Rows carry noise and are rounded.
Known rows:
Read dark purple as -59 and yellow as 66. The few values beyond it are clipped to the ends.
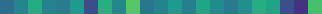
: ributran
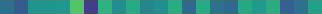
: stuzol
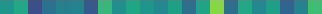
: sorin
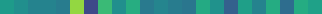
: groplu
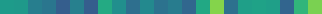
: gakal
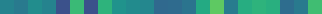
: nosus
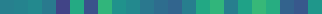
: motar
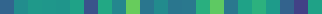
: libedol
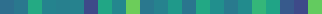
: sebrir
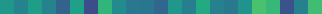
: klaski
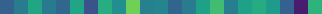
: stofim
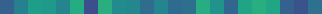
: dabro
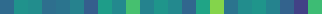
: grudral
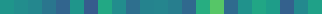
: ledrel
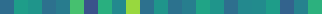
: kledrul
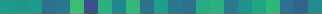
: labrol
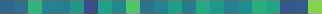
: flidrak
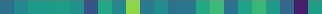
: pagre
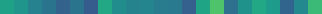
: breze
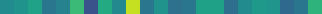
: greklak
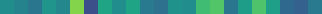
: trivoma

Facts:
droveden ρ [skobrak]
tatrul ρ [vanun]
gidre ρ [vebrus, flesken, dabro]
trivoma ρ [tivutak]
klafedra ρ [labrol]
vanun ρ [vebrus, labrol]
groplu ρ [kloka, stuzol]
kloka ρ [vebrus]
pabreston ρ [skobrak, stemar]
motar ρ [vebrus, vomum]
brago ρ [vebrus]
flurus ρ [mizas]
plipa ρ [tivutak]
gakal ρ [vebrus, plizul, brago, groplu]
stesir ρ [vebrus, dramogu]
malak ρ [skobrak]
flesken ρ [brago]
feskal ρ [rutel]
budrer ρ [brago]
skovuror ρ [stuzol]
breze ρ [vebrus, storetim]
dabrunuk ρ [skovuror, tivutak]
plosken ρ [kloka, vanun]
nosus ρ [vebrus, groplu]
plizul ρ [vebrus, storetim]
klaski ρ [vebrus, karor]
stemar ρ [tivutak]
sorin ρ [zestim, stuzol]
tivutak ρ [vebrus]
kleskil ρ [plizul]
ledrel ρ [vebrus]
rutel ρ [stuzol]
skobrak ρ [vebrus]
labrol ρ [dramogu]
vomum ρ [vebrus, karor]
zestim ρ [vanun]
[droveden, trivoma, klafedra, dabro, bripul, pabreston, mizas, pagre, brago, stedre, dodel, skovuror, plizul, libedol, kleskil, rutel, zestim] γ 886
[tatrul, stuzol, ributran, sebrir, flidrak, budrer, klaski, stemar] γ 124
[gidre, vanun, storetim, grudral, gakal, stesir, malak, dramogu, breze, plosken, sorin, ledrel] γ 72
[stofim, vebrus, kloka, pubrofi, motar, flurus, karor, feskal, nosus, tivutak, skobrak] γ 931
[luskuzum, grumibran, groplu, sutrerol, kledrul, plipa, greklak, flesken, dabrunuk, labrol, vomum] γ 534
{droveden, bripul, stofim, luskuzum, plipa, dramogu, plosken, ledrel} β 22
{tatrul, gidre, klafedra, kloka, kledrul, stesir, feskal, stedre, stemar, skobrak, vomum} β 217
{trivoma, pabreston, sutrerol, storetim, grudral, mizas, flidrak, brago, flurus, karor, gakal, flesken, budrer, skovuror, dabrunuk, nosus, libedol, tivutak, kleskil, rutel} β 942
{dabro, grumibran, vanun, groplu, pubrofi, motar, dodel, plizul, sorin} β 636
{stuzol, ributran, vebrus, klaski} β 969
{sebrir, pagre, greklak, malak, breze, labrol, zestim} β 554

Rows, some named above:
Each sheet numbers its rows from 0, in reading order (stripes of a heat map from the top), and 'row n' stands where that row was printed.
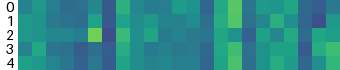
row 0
vanun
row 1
malak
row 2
groplu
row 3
gidre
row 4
breze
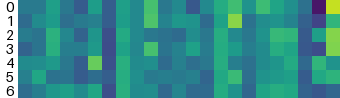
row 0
flurus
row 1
grudral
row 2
budrer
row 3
flidrak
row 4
vomum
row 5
gidre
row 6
dabro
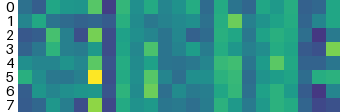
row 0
stuzol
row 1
stesir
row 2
karor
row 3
flidrak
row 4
droveden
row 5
dabrunuk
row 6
dodel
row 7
skobrak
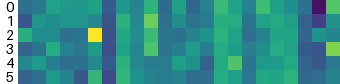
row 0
mizas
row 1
stedre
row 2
plipa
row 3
flidrak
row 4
vanun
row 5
kloka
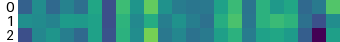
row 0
feskal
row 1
zestim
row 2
pubrofi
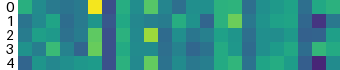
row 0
dabrunuk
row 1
dramogu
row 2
grumibran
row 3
flesken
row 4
dodel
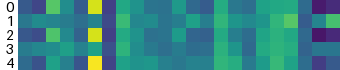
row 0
vebrus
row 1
tatrul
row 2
vebrus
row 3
plizul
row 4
tivutak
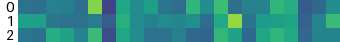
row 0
stemar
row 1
plosken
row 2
brago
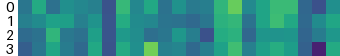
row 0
klafedra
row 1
kleskil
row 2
storetim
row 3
stofim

